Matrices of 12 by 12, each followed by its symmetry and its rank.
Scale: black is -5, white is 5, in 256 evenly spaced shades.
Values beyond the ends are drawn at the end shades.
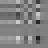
neither, rank one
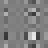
neither, rank one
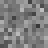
neither, full rank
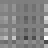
neither, rank one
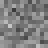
neither, full rank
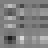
neither, rank one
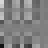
neither, rank one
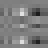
neither, rank one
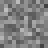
neither, full rank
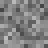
neither, full rank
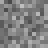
neither, full rank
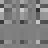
neither, rank one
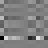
neither, rank one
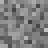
neither, full rank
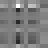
neither, rank one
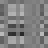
neither, rank one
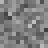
neither, full rank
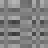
neither, rank one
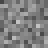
neither, full rank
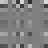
neither, rank one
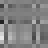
neither, rank one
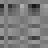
neither, rank one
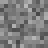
neither, full rank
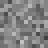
neither, full rank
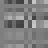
neither, rank one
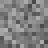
neither, full rank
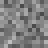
neither, full rank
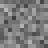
neither, full rank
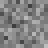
neither, full rank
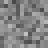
neither, full rank
